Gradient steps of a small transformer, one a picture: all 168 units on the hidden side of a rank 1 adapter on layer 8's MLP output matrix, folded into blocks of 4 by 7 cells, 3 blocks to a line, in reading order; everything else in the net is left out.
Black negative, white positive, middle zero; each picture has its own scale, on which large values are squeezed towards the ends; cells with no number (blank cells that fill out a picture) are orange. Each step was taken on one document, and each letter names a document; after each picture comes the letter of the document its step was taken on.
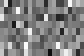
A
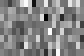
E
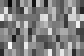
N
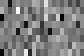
N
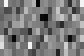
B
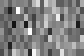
N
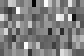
A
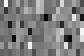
B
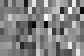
E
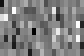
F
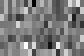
E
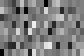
N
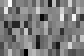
A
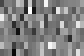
F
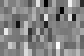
A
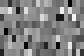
A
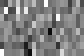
N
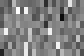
A
